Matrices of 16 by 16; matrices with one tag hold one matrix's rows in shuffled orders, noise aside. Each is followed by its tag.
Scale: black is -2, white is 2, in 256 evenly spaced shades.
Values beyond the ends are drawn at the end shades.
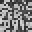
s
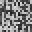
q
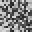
s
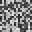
q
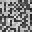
q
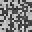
s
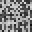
q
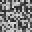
q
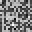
q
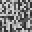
q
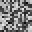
s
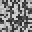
s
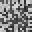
s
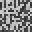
q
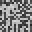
q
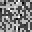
q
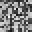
s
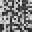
s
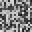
q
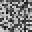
s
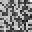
s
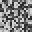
s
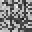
s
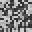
s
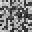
s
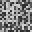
q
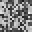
s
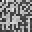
q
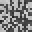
s
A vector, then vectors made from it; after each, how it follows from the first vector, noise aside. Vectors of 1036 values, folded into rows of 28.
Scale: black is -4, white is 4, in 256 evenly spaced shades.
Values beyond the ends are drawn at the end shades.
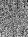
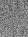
shrunk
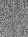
shrunk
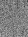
shrunk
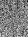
copied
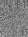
shrunk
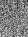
copied
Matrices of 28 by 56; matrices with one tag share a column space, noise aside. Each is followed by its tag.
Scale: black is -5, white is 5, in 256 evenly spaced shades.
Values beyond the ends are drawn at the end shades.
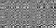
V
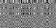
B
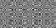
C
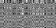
B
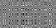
C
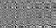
V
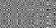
C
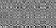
V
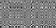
V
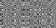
C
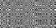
C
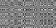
C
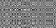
C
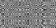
C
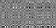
V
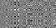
C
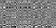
V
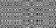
C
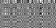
B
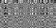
B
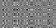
C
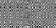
V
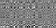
V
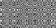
C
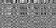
B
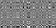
V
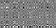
V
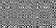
V
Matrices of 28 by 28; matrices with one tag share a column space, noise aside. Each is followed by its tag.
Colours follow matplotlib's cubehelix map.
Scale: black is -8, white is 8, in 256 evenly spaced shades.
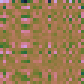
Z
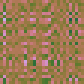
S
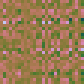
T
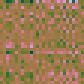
Z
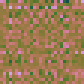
Z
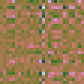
Z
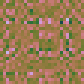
T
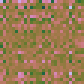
Z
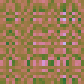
S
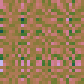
S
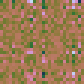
Z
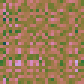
S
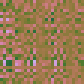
S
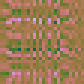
T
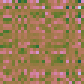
Z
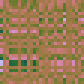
S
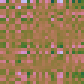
Z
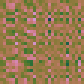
S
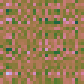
T
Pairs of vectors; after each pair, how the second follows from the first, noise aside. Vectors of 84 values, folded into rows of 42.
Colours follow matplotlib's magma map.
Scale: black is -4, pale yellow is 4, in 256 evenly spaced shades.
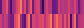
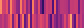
sign-scrambled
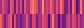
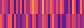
copied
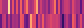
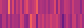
shrunk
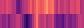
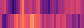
wrapped around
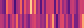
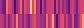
copied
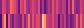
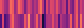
sign-scrambled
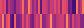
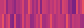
shrunk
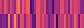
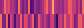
sign-scrambled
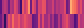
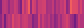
shrunk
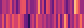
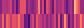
copied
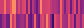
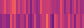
shrunk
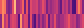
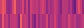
shrunk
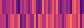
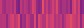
shrunk
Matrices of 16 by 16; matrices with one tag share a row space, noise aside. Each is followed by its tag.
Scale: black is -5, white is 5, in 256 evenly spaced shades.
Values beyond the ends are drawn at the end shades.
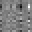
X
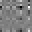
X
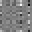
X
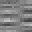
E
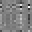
X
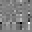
X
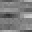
E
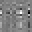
X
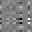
X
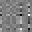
X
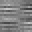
E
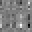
X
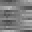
E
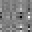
X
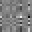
X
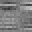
E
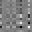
X
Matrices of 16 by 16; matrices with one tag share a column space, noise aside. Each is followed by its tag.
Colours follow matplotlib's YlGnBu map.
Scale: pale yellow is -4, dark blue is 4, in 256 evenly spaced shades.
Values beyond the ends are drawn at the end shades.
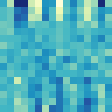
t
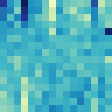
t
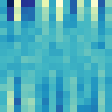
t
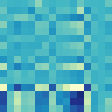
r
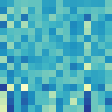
r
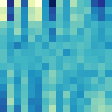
t
